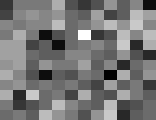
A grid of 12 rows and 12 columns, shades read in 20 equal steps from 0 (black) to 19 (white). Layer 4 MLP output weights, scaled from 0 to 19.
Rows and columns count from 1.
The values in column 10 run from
3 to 15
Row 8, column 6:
6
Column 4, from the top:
9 10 10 1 7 7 11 1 9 8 8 14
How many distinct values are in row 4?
9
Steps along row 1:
up same same up down down up up down up down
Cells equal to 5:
6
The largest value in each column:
13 13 15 14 14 10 19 12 15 15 15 14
